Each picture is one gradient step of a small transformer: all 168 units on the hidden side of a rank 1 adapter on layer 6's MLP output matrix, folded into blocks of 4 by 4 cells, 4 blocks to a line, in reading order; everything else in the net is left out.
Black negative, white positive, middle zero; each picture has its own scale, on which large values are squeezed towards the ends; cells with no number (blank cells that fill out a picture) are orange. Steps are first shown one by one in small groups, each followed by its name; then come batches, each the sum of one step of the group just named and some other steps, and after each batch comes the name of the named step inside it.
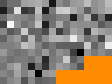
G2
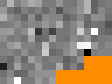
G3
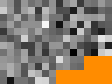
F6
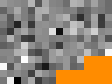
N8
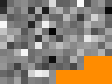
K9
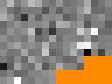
G3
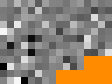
N8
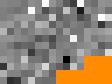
N8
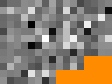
F6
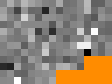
G3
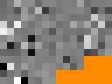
K9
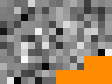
N8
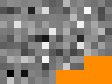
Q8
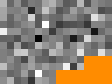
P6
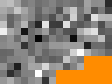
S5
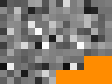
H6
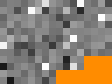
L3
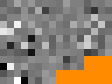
H6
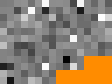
L3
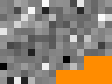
P6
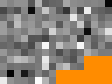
Q8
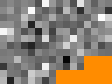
S5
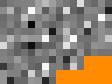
L3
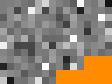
L3
